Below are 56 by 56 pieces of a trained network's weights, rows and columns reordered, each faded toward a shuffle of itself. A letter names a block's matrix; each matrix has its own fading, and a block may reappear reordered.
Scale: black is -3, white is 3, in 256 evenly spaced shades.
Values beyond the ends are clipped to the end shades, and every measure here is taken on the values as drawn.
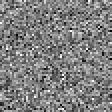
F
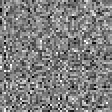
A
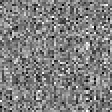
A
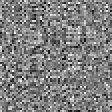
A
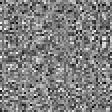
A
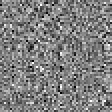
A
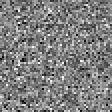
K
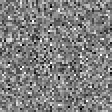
F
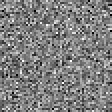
K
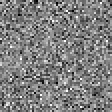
F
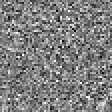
K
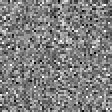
F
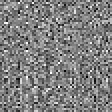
A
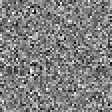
F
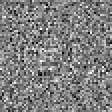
F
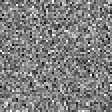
F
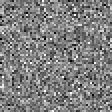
K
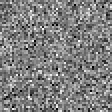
K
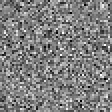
F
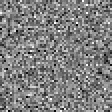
F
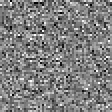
K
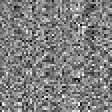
A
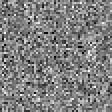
K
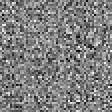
A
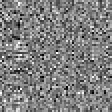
A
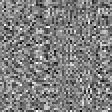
A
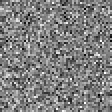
F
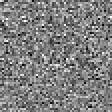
K
